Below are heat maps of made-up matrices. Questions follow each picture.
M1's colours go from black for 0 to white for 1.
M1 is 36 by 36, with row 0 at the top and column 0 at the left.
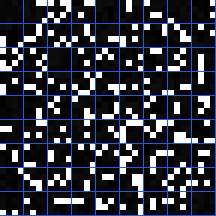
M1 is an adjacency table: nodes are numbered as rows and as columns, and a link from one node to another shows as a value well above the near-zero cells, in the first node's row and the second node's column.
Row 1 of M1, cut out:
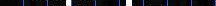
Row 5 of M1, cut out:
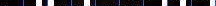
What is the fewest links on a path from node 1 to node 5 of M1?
4
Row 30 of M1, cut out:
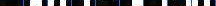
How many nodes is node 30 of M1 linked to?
11
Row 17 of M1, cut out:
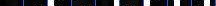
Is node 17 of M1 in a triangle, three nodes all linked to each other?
no
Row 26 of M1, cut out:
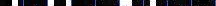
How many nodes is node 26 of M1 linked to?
6
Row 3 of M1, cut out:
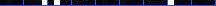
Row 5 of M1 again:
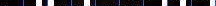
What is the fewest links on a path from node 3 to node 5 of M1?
4
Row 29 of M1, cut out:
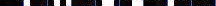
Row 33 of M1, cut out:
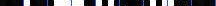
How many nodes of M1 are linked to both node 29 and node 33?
5
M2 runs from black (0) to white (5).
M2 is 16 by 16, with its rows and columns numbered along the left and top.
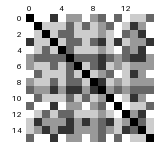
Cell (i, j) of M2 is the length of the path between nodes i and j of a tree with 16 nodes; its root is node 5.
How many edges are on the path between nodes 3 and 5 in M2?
2
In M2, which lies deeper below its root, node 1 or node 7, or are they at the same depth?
the same depth
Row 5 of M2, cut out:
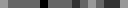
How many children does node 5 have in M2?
3
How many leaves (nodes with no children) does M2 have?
11
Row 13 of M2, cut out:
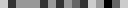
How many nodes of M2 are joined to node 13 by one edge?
4
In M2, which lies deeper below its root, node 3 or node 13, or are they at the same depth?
node 3
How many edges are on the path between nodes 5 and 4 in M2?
2
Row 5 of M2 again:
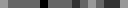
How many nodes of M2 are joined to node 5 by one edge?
3
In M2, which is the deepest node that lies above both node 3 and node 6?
9
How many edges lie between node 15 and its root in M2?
3
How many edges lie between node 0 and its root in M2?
3
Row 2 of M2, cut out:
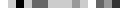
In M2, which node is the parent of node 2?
14
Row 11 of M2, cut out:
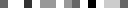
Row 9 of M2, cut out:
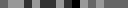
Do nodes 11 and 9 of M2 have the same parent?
no
